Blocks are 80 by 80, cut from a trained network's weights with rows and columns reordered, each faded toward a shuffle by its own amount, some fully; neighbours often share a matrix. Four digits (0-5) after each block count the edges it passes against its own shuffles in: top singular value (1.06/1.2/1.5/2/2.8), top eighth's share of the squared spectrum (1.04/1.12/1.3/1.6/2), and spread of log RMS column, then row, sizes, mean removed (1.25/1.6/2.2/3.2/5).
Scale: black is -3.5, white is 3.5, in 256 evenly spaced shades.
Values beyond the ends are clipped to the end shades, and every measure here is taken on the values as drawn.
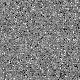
1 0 0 0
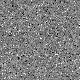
0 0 0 0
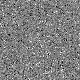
0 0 0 0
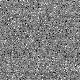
1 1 0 0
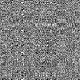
4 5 2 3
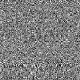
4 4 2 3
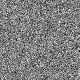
0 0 0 0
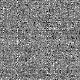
2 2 2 0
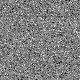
0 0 0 0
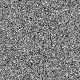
0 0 0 0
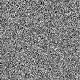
2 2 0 0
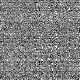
3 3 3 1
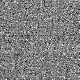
1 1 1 0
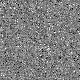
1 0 0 0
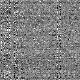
3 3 3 0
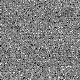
1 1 1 0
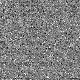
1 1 0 0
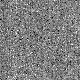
1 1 0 0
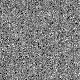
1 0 0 0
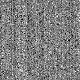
3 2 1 1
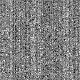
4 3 1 2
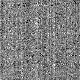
3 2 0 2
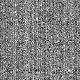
3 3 0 2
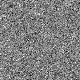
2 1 0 0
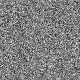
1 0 0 0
